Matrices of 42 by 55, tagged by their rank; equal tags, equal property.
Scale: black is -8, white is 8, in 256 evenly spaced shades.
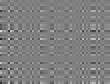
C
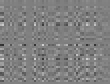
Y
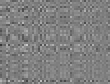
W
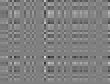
C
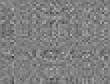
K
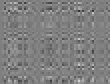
Y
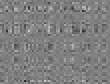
W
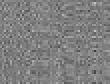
K
